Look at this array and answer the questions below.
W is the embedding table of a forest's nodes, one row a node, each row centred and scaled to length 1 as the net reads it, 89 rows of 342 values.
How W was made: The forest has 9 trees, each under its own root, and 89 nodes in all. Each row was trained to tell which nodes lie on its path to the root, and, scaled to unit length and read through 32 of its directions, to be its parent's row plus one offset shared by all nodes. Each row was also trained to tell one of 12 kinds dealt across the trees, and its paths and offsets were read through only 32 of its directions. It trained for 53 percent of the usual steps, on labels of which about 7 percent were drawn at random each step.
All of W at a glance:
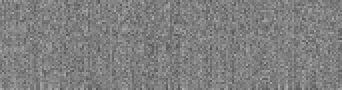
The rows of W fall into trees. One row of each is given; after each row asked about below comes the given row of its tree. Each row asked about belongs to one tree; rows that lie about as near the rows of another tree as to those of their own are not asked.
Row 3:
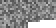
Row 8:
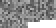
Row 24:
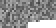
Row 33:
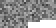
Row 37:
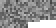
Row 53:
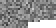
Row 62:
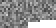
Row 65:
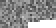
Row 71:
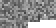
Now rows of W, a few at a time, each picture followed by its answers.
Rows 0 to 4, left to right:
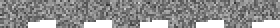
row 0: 37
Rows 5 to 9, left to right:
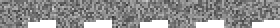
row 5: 71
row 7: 65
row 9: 71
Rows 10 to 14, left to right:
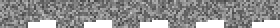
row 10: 62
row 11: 3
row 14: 71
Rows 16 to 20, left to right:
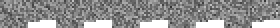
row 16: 24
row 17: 62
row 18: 33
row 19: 53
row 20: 33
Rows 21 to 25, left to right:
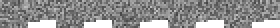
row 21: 71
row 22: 71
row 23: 24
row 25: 8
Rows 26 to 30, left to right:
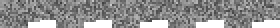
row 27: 8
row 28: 65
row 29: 8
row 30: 71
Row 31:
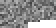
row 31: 53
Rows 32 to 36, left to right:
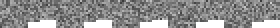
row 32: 33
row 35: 53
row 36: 33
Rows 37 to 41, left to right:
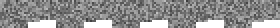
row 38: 65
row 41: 33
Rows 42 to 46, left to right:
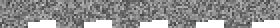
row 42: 65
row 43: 62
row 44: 3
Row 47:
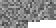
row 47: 53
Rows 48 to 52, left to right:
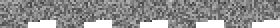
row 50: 53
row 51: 37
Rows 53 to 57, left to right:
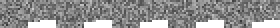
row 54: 62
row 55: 53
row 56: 62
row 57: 65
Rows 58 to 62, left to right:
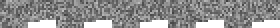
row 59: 3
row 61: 53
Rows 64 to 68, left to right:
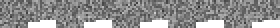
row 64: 53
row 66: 62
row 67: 71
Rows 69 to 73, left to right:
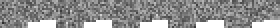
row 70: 53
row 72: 65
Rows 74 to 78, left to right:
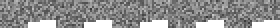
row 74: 62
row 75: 53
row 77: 37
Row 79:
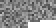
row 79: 65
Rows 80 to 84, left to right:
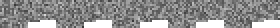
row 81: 62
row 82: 65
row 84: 62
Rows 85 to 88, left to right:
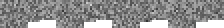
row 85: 24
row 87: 65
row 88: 62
